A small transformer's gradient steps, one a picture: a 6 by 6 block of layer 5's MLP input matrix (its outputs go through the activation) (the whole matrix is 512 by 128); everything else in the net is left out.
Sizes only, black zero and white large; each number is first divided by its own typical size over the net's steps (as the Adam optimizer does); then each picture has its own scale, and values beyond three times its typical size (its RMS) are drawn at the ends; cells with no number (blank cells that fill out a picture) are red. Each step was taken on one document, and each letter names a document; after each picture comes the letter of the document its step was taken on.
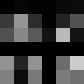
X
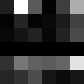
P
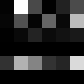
P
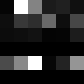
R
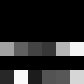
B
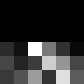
B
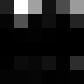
P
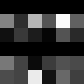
X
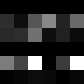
R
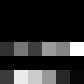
B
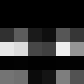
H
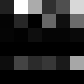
P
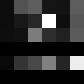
P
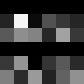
X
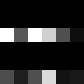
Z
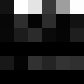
P
